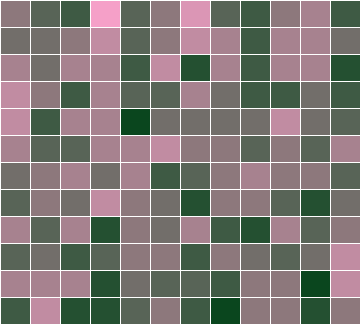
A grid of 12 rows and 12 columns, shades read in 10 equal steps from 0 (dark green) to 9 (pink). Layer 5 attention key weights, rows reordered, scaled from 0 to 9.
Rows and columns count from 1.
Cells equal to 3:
23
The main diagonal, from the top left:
5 4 6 6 0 7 3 5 1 3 0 5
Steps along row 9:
down up down up down up down down up down up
